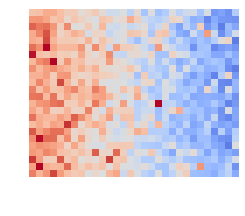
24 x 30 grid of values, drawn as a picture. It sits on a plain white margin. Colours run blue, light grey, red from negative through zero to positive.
Average level on the scale: 50%. Slope: up to the left. Grain: fine. Odd rows or columns: none.
